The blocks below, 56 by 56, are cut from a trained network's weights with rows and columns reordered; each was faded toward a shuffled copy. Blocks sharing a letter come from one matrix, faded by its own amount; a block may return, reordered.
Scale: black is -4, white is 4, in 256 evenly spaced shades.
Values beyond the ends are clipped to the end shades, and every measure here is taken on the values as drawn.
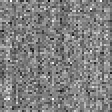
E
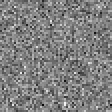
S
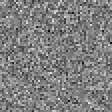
S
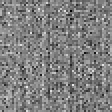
E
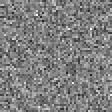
S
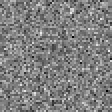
S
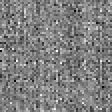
E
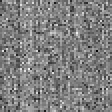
E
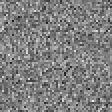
S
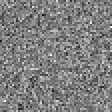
S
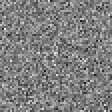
S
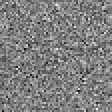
S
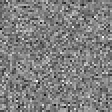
S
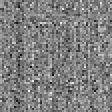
E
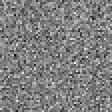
S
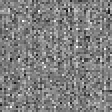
E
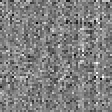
E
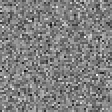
S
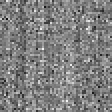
E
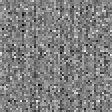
E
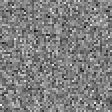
S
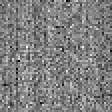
E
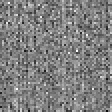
E
